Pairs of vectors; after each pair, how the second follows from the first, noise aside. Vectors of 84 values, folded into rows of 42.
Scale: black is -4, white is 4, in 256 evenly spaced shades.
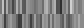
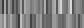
sign-scrambled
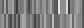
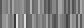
reversed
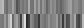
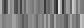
reversed
